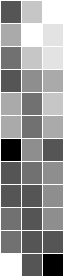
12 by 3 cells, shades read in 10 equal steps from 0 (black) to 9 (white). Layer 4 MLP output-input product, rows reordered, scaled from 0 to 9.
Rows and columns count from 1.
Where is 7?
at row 1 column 2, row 3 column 2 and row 5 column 3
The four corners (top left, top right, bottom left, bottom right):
3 9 9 0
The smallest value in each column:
0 3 0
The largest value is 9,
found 3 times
